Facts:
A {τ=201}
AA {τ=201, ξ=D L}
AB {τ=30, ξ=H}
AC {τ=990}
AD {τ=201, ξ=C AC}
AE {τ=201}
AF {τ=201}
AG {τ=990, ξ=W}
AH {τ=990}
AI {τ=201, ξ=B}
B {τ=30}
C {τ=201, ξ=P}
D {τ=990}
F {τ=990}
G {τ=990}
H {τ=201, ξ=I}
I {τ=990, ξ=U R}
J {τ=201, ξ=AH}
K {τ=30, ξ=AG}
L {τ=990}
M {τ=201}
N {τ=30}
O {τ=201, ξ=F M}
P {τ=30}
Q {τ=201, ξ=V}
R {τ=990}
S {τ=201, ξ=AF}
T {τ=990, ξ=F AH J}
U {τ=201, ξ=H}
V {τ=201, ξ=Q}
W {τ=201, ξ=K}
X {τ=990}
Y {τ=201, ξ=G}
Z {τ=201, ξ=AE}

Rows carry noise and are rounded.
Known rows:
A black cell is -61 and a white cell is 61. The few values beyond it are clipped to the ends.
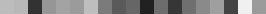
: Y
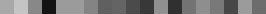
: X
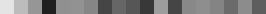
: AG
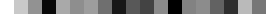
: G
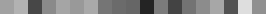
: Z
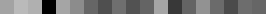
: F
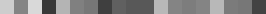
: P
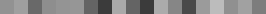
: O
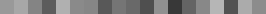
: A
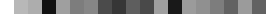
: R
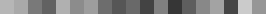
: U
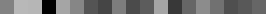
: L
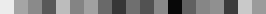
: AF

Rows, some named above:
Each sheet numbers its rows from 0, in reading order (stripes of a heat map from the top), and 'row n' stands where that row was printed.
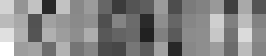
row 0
B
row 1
AI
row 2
S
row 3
AE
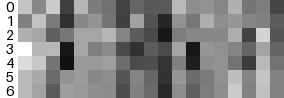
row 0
P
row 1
T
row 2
AB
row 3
R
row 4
I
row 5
AI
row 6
AI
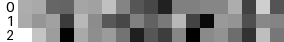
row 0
AB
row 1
M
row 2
G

